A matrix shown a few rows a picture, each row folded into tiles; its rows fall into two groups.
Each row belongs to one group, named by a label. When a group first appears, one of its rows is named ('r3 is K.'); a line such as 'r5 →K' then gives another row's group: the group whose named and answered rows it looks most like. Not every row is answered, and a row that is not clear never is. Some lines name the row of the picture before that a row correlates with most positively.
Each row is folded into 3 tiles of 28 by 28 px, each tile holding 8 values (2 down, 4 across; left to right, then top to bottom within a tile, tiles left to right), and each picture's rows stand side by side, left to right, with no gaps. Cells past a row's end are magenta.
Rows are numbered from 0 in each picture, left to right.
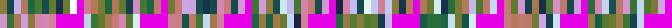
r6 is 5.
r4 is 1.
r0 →5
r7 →1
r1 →5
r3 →1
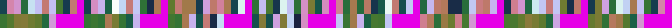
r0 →1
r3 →1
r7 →1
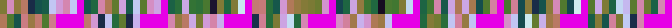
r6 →5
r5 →1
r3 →1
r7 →1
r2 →5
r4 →5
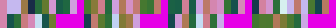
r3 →1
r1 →1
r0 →5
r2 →1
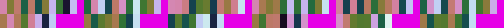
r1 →1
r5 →1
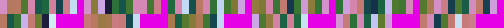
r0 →5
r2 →1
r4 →5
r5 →5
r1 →5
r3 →5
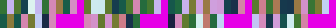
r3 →5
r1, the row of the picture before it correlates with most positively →4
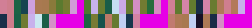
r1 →1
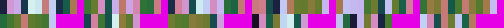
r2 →1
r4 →5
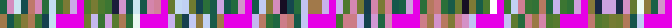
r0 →1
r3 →5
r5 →5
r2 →5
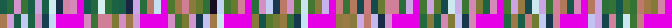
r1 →5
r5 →1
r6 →1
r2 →5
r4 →5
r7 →5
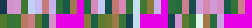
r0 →1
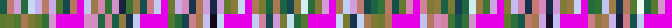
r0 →1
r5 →5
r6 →1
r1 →5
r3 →5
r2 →1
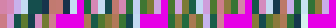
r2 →1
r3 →1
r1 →1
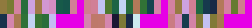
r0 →1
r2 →5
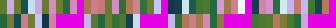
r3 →1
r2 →5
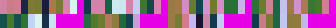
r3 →1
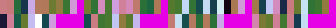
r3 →5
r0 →1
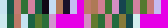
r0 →5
